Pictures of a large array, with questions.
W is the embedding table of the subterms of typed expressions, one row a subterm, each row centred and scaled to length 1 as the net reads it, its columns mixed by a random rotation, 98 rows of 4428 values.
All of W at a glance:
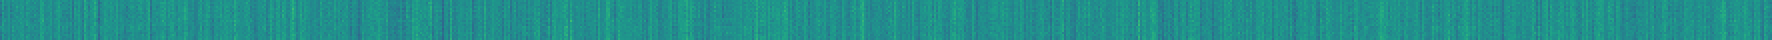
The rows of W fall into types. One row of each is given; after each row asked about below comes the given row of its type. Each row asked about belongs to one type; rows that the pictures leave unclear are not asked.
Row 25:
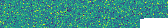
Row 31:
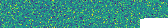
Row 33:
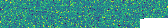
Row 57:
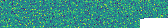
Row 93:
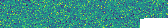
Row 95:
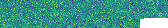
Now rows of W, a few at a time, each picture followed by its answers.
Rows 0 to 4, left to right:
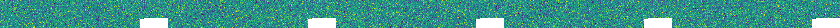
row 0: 57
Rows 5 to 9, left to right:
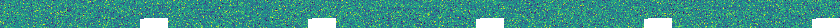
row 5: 25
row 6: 33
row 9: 57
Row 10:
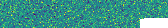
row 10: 31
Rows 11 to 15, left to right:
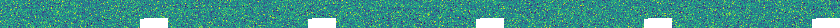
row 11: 33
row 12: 25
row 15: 95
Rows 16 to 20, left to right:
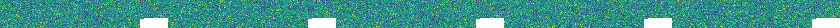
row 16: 57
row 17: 95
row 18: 57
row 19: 33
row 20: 33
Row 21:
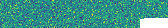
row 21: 31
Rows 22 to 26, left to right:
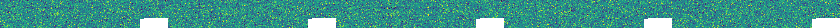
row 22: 95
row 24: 95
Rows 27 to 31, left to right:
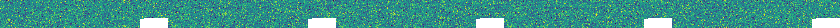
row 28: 95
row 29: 25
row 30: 31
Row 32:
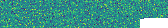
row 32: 57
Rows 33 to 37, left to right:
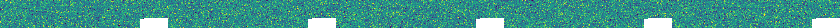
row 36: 93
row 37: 31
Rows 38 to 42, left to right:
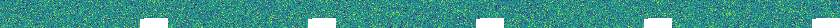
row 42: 95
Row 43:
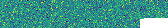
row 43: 95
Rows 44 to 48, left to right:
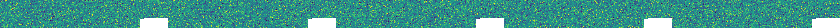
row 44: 31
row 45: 33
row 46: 25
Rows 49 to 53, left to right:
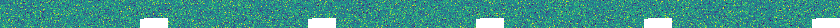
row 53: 33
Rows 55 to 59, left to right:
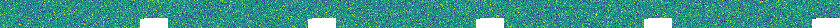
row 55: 31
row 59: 25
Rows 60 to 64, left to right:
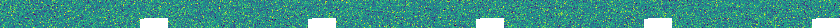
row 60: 31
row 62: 33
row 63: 95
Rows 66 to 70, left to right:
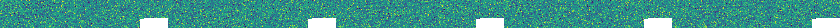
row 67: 57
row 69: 57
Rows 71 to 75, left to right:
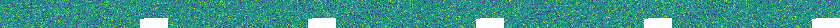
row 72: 95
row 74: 31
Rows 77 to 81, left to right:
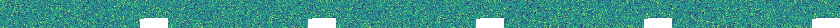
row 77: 57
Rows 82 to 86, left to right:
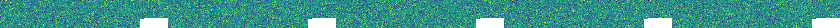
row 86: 57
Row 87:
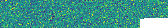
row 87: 31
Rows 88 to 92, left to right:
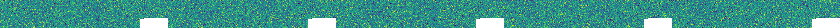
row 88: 57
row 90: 33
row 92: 31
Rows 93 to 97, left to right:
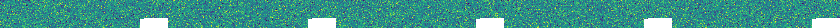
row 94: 33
